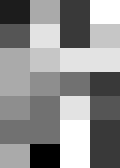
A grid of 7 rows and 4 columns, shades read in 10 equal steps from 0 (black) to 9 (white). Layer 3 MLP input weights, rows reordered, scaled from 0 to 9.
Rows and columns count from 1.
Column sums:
31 34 42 33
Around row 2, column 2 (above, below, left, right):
6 7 3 2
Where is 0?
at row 7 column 2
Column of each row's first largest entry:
4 2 3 1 3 3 3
